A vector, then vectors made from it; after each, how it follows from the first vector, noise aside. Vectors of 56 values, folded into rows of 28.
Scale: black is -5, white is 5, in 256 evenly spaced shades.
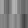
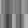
wrapped around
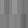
shrunk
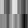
scaled up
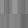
shrunk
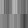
copied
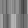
wrapped around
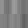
shrunk
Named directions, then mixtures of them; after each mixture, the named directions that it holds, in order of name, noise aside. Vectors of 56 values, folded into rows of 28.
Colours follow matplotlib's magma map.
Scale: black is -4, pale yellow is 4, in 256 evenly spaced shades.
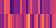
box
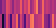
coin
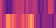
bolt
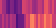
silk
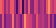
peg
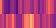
bolt, peg, silk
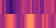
bolt, box, silk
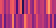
peg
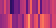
box, silk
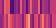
box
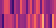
box, coin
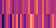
coin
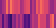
bolt, box, coin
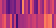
coin, peg, silk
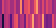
coin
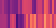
silk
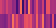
box, coin, peg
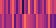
peg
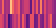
box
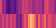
bolt, silk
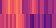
silk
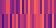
box, coin, peg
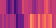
silk
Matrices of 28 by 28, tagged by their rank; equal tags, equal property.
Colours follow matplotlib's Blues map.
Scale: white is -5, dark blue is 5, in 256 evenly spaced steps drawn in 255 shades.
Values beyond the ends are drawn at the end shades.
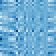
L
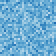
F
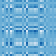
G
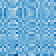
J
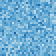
F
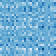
J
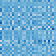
L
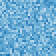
F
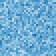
F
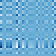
G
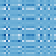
G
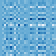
L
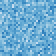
F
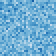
F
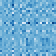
J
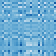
L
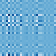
G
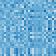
J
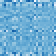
J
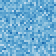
F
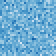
F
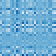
L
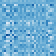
J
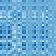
L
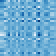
L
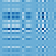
G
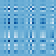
G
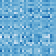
J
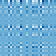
G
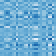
L
